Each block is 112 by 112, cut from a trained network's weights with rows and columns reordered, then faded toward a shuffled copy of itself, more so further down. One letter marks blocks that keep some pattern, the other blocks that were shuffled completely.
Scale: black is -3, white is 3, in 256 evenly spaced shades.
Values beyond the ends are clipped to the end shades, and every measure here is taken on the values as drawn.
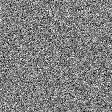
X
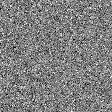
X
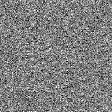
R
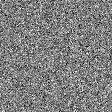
X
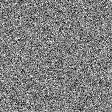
X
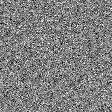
X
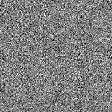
R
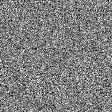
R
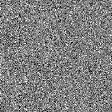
R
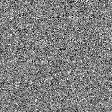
R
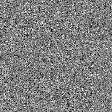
R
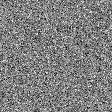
X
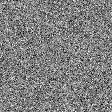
X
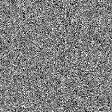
R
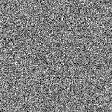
R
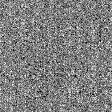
R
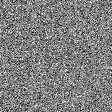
X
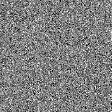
R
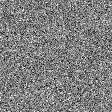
X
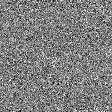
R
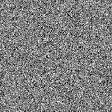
R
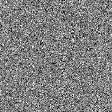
R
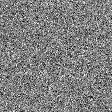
X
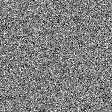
X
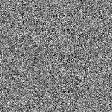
R
